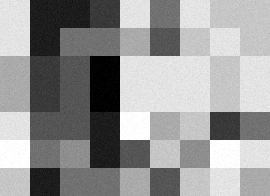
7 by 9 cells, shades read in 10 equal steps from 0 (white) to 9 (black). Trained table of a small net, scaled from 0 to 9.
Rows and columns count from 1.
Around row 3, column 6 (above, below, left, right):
6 1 1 1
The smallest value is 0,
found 3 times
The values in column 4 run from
5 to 9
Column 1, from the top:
1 1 3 3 1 0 2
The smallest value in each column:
0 5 4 5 0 1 1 0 1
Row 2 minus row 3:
-2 1 -1 -4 2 5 1 -1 1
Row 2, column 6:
6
